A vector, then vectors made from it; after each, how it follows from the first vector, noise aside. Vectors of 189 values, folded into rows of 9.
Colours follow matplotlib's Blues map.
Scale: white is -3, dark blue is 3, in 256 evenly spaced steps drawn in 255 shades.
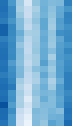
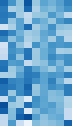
sign-scrambled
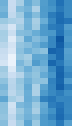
wrapped around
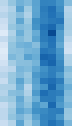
wrapped around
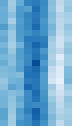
wrapped around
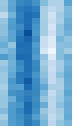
wrapped around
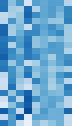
sign-scrambled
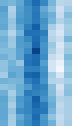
wrapped around
